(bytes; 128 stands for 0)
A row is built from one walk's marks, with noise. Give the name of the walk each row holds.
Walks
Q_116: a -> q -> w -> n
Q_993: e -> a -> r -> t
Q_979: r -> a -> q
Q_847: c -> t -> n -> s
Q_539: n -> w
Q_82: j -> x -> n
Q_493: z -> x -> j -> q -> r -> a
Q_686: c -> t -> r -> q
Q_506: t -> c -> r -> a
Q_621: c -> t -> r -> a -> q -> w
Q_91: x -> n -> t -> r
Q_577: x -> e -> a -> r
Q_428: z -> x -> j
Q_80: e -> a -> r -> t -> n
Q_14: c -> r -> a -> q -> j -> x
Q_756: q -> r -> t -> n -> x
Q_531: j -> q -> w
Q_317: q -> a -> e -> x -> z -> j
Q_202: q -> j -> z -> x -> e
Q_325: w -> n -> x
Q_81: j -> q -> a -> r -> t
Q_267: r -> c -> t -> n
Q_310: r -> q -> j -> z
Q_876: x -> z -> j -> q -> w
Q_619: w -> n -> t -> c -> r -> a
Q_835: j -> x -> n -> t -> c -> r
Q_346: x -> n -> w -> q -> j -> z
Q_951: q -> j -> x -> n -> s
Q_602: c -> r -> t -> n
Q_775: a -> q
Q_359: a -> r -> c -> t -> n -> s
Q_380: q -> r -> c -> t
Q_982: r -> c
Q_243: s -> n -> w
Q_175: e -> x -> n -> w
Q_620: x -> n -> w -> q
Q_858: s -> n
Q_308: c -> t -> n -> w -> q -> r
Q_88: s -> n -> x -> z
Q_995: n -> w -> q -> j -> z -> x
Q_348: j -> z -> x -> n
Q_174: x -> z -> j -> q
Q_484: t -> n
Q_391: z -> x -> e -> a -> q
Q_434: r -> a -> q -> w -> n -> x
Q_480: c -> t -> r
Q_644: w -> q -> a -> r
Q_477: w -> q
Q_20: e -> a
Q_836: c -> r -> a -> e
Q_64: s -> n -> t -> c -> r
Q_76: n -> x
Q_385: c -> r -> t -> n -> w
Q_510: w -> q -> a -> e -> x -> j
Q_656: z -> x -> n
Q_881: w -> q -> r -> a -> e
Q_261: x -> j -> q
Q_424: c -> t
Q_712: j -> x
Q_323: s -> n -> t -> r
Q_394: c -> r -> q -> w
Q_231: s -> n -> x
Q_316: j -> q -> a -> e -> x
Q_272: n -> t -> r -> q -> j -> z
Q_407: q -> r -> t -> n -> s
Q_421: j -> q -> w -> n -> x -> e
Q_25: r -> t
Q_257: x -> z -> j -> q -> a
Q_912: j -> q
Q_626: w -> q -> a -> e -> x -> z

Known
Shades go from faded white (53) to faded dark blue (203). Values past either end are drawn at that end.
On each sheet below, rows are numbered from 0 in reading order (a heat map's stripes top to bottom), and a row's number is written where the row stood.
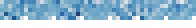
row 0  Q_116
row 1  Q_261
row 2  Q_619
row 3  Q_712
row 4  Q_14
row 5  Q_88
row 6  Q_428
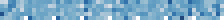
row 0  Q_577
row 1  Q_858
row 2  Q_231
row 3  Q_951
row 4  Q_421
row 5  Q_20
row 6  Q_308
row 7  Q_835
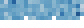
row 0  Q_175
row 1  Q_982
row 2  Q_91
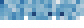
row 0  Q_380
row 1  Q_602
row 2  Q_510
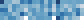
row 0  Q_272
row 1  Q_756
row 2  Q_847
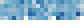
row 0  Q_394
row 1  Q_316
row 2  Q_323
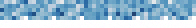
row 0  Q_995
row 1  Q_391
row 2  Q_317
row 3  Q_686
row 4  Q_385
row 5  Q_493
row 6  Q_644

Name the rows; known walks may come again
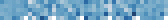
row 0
Q_539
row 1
Q_434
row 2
Q_506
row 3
Q_407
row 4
Q_619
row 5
Q_25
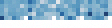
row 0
Q_243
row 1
Q_951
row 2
Q_644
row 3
Q_602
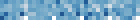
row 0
Q_323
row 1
Q_76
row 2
Q_267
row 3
Q_64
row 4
Q_979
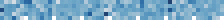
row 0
Q_995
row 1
Q_380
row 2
Q_477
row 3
Q_80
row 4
Q_82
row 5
Q_424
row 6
Q_310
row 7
Q_531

